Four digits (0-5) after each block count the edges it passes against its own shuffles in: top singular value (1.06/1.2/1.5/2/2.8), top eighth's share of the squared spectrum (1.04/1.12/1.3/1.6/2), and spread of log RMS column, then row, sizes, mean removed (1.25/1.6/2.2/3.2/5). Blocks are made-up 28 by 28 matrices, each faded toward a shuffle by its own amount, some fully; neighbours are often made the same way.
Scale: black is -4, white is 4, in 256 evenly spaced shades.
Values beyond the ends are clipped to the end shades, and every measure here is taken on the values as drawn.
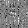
3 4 2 0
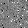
0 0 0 0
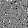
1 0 0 0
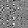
3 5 3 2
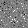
0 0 0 0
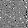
2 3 1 0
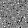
1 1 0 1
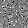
1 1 0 0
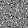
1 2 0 0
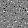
1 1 0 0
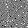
0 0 0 0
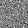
0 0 0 0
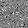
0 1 0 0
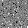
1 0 0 0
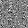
1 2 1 0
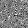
2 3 1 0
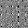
3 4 2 1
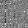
3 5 2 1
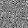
3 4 2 1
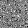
1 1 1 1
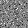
1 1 0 0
